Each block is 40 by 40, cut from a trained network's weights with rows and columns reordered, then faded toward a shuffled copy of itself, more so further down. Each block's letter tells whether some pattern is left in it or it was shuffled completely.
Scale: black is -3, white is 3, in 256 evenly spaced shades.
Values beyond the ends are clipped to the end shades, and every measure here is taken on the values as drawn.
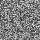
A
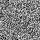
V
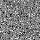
V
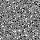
V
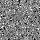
A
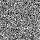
A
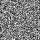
A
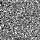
V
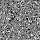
V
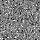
A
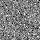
A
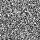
A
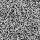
A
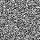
A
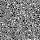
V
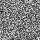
A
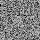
A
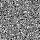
A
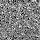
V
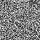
A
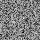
A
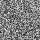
A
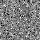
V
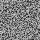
A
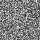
A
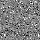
V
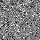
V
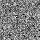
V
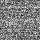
V
